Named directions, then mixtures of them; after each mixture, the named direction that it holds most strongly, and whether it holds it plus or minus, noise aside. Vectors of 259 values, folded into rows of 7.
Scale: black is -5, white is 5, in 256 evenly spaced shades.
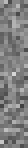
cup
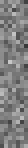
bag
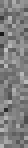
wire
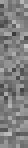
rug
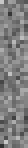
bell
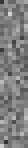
bell, minus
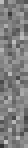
bell, plus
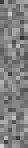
bell, minus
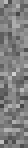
cup, plus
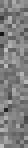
wire, plus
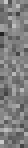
cup, plus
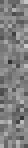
bag, minus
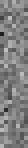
wire, plus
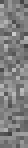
rug, minus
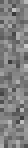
bag, minus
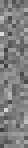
wire, minus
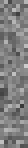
cup, plus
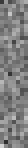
bell, minus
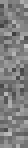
rug, plus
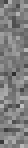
cup, minus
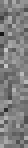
wire, plus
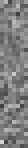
cup, plus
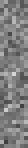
cup, plus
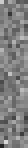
bell, plus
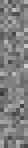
bag, minus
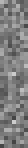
cup, plus
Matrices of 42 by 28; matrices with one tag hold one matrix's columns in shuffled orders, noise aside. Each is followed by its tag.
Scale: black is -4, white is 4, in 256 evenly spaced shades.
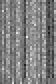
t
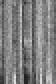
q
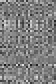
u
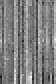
q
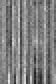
q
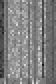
t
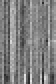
q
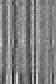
q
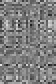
u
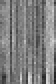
q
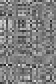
u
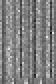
t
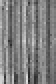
q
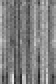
q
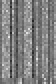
t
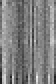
q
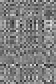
u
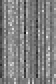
t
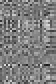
u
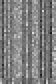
t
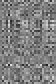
u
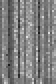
t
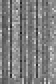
t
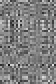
u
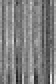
q
